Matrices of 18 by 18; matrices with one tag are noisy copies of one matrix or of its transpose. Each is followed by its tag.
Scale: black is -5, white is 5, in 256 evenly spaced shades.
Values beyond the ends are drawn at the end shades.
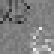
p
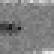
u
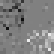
p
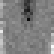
u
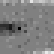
u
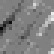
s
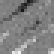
s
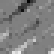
s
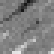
s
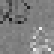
p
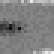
u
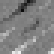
s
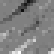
s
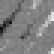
s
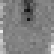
u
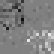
p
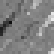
s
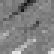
s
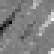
s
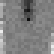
u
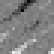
s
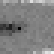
u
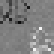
p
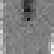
u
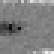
u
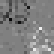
p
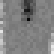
u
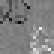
p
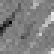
s
